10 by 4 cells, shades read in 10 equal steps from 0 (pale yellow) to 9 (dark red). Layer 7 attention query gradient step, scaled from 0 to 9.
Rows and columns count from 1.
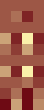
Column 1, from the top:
6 6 6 3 5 6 3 6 7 9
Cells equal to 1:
0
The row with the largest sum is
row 9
